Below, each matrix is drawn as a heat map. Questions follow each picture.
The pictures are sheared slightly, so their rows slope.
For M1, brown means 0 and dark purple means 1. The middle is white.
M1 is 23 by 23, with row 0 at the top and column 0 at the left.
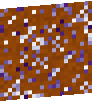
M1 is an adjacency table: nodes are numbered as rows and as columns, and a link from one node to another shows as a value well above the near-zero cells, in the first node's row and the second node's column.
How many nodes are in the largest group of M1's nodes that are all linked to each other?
4
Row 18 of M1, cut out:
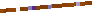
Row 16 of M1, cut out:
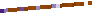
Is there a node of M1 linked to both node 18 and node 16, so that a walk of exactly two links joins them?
no
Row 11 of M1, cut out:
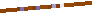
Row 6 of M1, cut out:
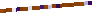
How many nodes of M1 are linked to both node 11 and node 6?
0
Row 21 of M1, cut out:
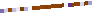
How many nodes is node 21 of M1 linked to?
10
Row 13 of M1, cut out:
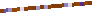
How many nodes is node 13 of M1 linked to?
8
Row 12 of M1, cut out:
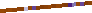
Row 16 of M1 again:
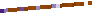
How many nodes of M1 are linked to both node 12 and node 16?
0
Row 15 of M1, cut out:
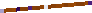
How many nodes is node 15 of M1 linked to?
5
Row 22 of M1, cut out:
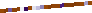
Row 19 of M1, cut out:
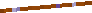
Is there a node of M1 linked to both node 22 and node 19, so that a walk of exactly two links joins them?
no
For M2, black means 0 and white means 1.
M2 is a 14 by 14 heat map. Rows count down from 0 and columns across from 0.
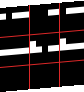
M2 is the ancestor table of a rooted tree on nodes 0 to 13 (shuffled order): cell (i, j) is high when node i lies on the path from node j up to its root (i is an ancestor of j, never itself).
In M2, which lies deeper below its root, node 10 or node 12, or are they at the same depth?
the same depth
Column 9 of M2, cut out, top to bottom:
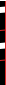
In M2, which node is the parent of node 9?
1
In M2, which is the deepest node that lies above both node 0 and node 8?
1
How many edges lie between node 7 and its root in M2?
0
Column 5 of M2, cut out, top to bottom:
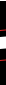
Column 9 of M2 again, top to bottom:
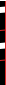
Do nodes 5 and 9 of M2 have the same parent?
no
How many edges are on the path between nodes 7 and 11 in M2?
2
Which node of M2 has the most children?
1
